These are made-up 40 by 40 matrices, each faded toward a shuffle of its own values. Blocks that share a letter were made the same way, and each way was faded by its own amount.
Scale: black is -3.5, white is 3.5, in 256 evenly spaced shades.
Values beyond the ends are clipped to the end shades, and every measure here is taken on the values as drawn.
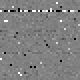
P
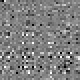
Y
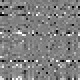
Y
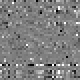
Y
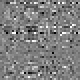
Y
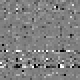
Y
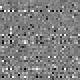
Y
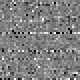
P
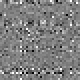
Y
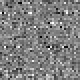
P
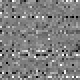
Y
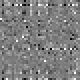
Y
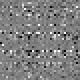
Y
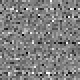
P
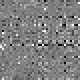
Y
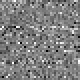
P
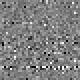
P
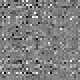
Y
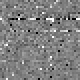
P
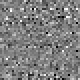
P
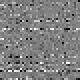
Y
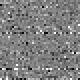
P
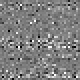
Y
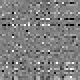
Y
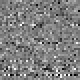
P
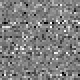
P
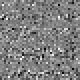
P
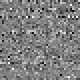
P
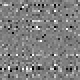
Y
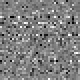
P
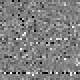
P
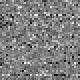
P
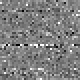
P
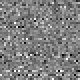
P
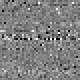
P
